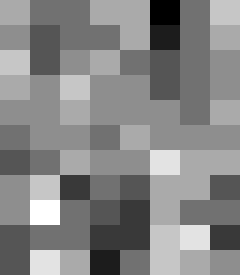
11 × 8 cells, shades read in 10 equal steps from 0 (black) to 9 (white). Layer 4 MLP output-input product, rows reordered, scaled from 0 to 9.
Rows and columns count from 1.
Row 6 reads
4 5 5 4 6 5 5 5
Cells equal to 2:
5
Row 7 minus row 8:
-2 -3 4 1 2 2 0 3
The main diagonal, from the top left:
6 3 5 5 5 5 6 3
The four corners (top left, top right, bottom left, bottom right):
6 7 3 5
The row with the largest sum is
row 7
